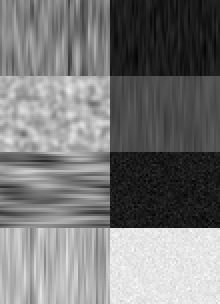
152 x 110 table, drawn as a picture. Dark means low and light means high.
The table splits into 4 rows of 2 panels. Panel 1,1: middling, streaked downward. Panel 1,2: very low, streaked downward, faint in contrast. Panel 2,1: high, blotchy. Panel 2,2: low, streaked downward, faint in contrast. Panel 3,1: middling, streaked across, strong in contrast. Panel 3,2: very low, fine-grained, faint in contrast. Panel 4,1: high, streaked downward. Panel 4,2: very high, fine-grained, faint in contrast.
